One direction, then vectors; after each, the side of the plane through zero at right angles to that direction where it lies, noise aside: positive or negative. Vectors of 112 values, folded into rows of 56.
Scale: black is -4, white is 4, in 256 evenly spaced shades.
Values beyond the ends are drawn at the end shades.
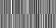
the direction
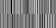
negative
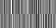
positive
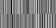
negative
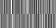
positive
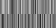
negative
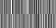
positive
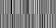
negative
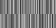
negative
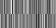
positive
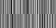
negative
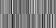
negative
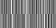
positive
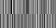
negative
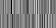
negative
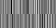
negative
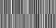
positive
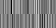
negative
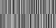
positive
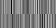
negative
